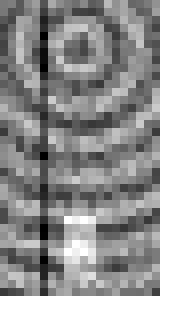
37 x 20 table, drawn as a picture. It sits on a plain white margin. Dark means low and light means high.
Odd lines: column 6. Ninth with the highest average: bottom middle. Rings: centred on the top middle. Odd patch: higher, in the bottom middle. Average level on the scale: 50%.
